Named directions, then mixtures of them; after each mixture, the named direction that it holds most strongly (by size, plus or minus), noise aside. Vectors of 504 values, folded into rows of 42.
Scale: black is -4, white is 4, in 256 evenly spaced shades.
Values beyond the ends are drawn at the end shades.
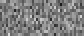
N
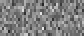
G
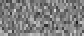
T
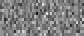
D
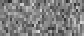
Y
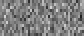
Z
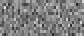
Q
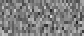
T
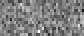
Y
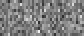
N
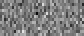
D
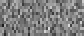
Q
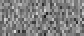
D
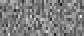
N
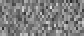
G
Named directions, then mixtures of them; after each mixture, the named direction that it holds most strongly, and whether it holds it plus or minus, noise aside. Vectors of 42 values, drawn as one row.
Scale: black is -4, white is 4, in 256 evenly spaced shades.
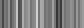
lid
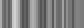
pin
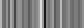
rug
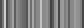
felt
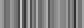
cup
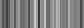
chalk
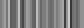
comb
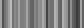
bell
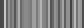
felt, plus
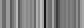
lid, plus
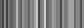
chalk, plus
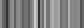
chalk, plus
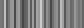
felt, plus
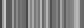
felt, plus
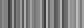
bell, minus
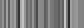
comb, minus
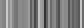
chalk, minus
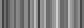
chalk, plus
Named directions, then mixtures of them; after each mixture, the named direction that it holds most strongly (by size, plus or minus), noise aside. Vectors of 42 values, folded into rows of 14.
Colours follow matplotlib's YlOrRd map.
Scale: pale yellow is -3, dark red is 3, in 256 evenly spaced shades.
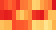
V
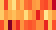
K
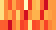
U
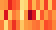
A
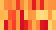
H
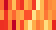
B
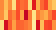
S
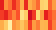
U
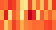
A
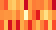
K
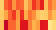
H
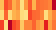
K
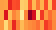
A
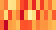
A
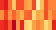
B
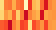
U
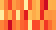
U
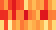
K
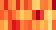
V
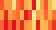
B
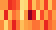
A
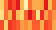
A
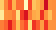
U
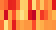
A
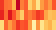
V
